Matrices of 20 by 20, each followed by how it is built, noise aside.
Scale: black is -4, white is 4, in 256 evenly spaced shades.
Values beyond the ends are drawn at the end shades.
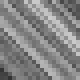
Toeplitz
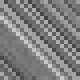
Toeplitz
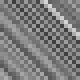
Toeplitz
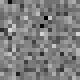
noise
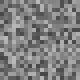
noise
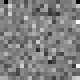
noise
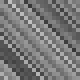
Toeplitz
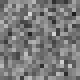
noise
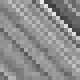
Toeplitz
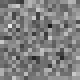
noise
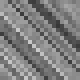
Toeplitz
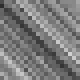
Toeplitz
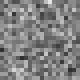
noise
